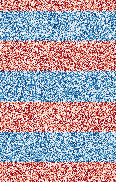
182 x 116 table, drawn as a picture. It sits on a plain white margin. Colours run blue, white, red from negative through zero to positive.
Average level on the scale: 50%. Slope: none. Stripes: horizontal, repeating 3 times.
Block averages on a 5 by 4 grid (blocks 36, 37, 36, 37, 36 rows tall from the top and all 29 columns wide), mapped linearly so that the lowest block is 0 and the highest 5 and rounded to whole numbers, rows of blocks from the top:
1111
5555
0000
3334
3333
